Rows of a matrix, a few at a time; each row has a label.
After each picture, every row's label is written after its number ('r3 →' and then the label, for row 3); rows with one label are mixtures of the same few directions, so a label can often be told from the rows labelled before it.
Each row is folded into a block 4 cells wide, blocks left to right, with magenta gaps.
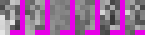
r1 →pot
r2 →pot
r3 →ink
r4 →pot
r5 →pot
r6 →pot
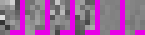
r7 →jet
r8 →pot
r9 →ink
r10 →pot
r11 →ink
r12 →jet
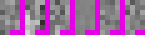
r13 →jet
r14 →pot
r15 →ink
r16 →jet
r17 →jet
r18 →ink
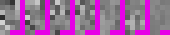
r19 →jet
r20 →jet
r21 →ink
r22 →ink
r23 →pot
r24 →jet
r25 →pot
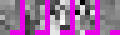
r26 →jet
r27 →pot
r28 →pot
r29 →ink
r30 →jet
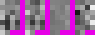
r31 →jet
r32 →jet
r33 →pot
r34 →pot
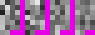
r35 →ink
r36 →jet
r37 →ink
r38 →jet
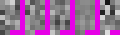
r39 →jet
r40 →ink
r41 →jet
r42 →jet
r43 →ink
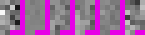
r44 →pot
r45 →ink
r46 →ink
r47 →pot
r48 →pot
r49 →jet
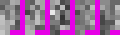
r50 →pot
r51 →pot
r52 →pot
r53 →pot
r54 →pot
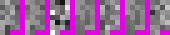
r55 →ink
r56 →ink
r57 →jet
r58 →pot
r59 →ink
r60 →pot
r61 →pot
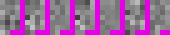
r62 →jet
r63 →jet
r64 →ink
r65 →jet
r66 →jet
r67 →jet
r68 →ink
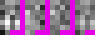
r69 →jet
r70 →pot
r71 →pot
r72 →jet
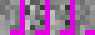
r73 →pot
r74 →ink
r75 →pot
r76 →ink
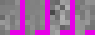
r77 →jet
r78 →jet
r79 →pot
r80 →pot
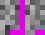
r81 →ink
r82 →ink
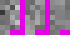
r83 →pot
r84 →pot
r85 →jet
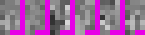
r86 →jet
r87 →ink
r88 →pot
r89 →pot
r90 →jet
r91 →jet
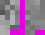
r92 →pot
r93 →jet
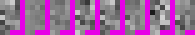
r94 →jet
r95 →pot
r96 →jet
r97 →jet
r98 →jet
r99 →jet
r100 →pot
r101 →jet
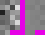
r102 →pot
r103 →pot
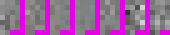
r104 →jet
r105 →pot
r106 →ink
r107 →jet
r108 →ink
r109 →pot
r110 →jet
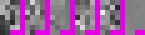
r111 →pot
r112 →ink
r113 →jet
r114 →jet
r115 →pot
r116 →pot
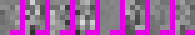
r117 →pot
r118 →ink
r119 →pot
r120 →jet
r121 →pot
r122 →pot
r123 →pot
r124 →ink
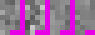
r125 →jet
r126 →ink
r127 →pot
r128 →jet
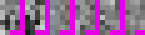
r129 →jet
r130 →pot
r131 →pot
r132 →ink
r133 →jet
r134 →jet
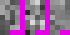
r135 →pot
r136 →jet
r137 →jet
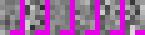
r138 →jet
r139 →ink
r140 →ink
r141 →jet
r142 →ink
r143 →ink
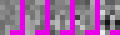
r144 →ink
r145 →pot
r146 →jet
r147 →jet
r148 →jet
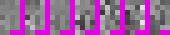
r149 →jet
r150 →jet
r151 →jet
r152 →jet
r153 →ink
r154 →pot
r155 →pot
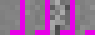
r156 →pot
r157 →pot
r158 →ink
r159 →ink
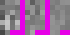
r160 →jet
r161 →ink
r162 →pot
